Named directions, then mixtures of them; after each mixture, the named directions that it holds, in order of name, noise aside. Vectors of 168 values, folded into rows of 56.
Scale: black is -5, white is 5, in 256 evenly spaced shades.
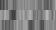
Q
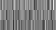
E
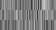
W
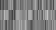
E, Q, W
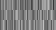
E, W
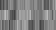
Q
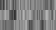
Q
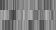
Q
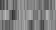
Q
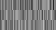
E, W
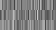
E, Q, W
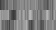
Q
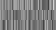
E, W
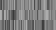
E, Q, W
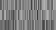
E, Q, W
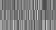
E, W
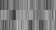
Q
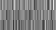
E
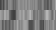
Q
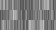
E, Q, W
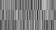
W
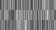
Q, W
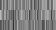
E, Q, W
